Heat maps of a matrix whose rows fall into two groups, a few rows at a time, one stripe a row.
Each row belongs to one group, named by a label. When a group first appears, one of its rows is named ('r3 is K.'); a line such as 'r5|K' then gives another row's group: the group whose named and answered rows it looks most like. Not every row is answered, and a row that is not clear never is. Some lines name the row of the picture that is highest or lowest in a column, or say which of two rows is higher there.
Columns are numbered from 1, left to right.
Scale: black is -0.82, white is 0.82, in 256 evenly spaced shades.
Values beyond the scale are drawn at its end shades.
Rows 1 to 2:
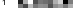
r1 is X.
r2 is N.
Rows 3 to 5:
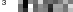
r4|N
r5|N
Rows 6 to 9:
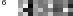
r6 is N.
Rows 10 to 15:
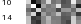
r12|N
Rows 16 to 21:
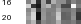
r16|X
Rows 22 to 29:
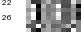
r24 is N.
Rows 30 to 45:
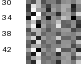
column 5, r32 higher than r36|No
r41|X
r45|N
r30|N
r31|X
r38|N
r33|N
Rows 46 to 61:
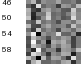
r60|X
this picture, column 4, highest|60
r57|X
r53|N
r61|X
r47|N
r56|X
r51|N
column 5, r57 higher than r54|No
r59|X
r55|X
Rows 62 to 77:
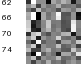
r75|N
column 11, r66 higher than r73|No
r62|X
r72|N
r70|X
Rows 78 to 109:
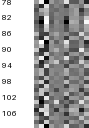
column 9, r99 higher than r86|Yes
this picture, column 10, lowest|105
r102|N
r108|N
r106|N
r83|N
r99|N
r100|X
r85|N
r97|N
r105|X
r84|N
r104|N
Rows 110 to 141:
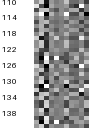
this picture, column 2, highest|113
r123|N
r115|X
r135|N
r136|N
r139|N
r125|N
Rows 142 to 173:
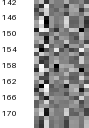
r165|N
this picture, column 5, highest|154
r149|X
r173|N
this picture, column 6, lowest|154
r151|X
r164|X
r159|X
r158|X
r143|N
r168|X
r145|N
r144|X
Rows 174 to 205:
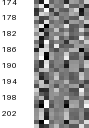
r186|X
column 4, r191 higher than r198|No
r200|N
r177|X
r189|N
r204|N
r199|N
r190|N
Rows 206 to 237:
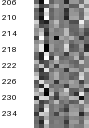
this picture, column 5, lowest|215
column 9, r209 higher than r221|Yes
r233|N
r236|N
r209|N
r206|N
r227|N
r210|N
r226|X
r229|X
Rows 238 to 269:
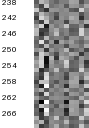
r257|N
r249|N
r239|N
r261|N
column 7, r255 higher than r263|Yes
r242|X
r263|N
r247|N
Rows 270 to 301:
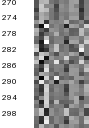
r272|X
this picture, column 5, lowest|290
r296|N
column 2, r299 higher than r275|No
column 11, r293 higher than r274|Yes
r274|X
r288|X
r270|X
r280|N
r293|N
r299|N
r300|N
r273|X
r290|X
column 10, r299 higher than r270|Yes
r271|X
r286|N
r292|N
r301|X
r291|N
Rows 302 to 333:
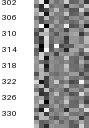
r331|X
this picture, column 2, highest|308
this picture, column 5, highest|313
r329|N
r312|N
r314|N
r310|X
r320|X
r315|X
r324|N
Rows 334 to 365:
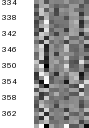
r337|X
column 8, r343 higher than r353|No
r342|X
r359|X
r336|X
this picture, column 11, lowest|365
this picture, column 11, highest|354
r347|X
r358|N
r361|N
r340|X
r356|X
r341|N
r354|N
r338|N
